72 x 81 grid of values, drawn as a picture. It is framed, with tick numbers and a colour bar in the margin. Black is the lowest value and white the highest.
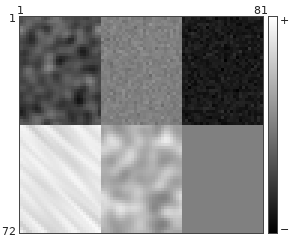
The table splits into 2 rows of 3 panels. Panel 1,1: low, blotchy. Panel 1,2: middling, fine-grained, faint in contrast. Panel 1,3: very low, fine-grained, faint in contrast. Panel 2,1: very high, slanting down to the right, faint in contrast. Panel 2,2: high, blotchy. Panel 2,3: middling, flat.
